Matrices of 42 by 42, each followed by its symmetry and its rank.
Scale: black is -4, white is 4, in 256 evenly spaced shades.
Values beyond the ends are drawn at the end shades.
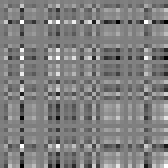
symmetric, rank one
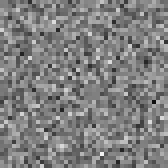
antisymmetric, full rank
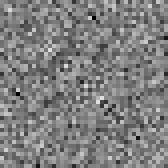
symmetric, full rank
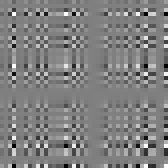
symmetric, rank one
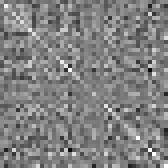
symmetric, rank five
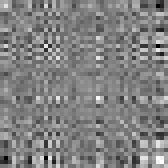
symmetric, rank three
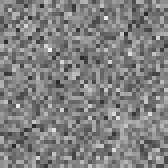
symmetric, full rank
